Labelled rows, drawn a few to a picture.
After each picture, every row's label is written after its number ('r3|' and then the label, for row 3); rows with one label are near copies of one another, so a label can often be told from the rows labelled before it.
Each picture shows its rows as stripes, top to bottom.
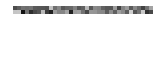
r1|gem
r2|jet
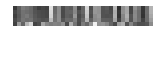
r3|gem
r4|gem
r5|gem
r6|gem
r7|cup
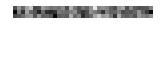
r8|cup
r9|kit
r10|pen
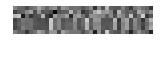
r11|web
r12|pen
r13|jet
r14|gem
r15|gem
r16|gem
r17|web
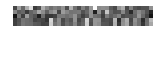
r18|cup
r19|web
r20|kit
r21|gem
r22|gem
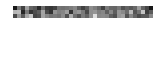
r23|kit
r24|jet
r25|cup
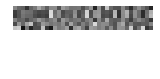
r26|web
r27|gem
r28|gem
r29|web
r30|cup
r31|jet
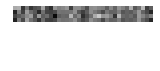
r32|jet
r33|kit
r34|pen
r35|kit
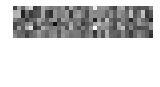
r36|cup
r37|jet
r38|jet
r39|web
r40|pen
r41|cup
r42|web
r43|web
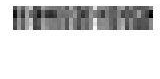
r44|cup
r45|kit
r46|kit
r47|cup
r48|cup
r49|cup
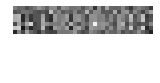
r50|web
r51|gem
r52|jet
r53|jet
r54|cup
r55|jet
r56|kit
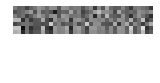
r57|web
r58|pen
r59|web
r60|jet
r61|gem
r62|jet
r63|jet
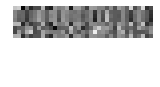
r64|jet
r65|web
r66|web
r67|web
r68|jet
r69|pen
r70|cup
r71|jet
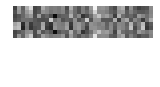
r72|cup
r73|cup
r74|pen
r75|gem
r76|jet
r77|jet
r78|pen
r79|cup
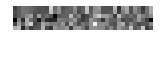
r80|gem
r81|gem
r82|pen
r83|kit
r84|cup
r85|jet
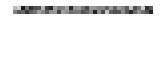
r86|jet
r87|web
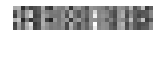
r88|jet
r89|cup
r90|cup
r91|jet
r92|cup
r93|cup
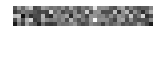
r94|cup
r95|gem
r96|jet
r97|cup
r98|kit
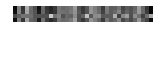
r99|kit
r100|kit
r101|gem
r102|kit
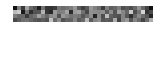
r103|kit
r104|jet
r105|web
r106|gem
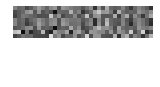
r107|web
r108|pen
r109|gem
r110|web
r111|web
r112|pen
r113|jet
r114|gem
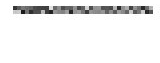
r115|gem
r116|jet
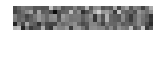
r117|gem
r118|pen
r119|web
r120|web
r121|kit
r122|jet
